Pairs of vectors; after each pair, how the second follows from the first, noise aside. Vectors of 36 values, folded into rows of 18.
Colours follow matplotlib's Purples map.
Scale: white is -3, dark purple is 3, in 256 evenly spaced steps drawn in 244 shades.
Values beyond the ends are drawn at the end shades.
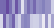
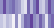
wrapped around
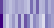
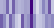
wrapped around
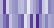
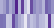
reversed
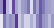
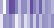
sign-scrambled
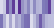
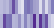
reversed
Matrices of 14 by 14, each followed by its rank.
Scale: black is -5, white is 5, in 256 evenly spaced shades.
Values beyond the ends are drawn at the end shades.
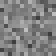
full rank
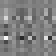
two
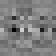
two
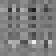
two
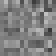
two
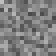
full rank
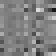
two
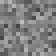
full rank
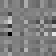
two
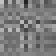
two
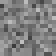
full rank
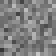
full rank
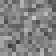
full rank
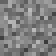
full rank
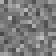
full rank
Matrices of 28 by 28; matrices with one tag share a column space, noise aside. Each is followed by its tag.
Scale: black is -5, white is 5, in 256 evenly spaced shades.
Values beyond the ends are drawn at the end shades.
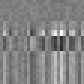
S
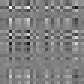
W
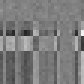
S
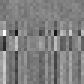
S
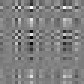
W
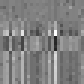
S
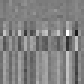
S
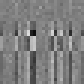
S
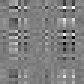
W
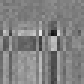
S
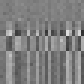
S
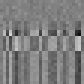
S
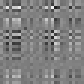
W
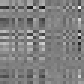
W
